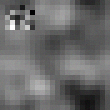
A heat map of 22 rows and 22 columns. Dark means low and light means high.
Values change most from cell to cell in the top left. The ninth with the lowest average is the bottom right. An odd patch, rougher than its surroundings, sits in the top left. The halves do not mirror each other.
